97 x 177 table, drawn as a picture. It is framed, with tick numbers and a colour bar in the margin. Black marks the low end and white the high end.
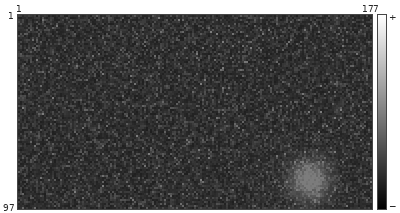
The values are skewed, with a long tail toward high values. The bottom right is the ninth with the highest average. One bump rises in the bottom right. There are no regular stripes. Overall the values sit about 20% of the way up the scale.
